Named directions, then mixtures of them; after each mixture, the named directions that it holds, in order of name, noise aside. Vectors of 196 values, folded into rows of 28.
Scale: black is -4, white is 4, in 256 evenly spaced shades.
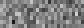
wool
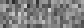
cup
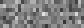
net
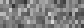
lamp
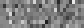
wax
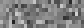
wax, wool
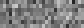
lamp, wax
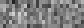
cup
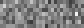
net, wool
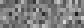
net, wax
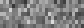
lamp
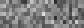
lamp, net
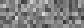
lamp, net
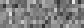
lamp, wax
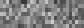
lamp, net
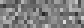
net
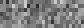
cup, lamp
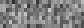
cup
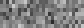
lamp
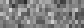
lamp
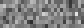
net, wool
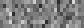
wax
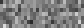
lamp, net
